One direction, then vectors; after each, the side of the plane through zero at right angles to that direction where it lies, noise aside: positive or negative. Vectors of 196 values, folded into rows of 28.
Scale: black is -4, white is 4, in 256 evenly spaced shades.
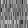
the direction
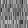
positive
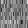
positive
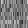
positive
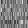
negative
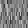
negative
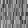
positive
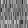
positive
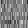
negative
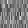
positive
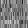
positive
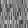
positive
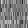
positive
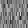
negative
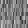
positive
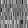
positive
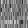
positive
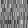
negative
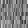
positive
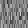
negative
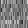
positive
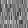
positive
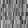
positive
